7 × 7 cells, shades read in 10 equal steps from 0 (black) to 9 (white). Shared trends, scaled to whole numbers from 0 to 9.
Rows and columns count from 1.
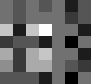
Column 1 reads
4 4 7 2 6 5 3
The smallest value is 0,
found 2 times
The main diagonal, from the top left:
4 3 7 1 4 3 4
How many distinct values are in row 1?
3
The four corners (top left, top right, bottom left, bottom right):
4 3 3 4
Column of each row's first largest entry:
1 1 4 5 4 3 5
